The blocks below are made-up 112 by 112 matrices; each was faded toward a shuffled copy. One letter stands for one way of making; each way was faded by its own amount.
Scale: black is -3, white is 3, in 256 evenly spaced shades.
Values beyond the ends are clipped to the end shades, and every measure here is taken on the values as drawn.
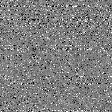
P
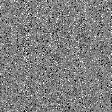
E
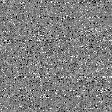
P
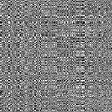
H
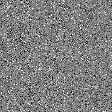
E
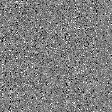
E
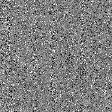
E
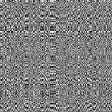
H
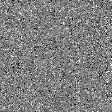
E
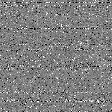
P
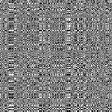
H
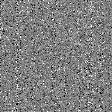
E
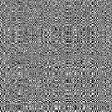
H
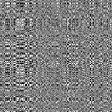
H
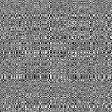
H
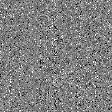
E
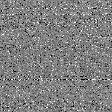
P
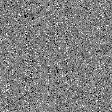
E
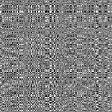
H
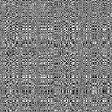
H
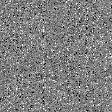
E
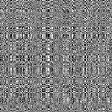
H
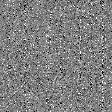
E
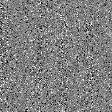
E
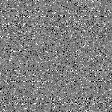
P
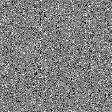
E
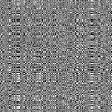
H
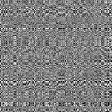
H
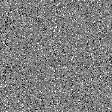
E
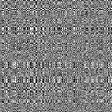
H
